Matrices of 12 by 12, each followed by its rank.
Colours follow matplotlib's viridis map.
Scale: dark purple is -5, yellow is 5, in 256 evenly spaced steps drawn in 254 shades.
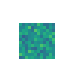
full rank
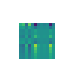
one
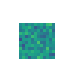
full rank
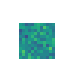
full rank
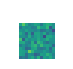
full rank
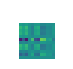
one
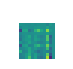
two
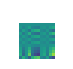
one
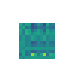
two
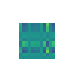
one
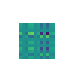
one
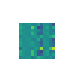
two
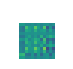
two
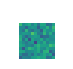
full rank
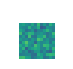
full rank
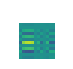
one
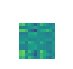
two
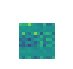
two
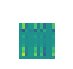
one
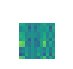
two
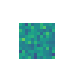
full rank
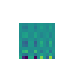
one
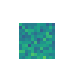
full rank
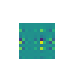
one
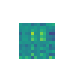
two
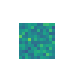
full rank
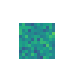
full rank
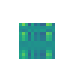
one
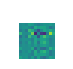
two
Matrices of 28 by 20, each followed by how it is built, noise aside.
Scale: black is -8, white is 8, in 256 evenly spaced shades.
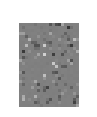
sparse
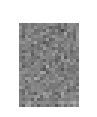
noise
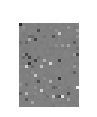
sparse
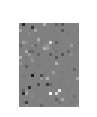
sparse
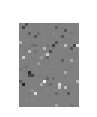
sparse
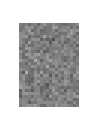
noise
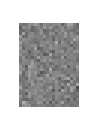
noise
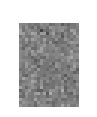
noise
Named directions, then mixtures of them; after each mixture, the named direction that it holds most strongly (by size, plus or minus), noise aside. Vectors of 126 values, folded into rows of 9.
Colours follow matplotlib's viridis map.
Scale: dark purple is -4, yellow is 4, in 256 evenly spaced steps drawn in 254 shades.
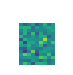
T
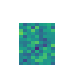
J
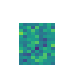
J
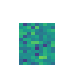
J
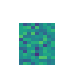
T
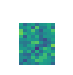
J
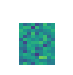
T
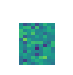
J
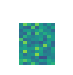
T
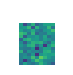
J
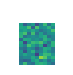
T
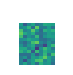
J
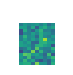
J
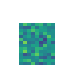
T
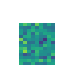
T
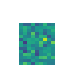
T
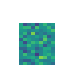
T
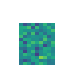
T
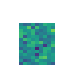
J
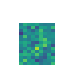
J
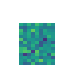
T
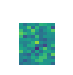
J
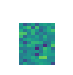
J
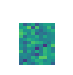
J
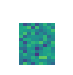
T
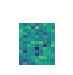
J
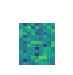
J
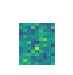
J
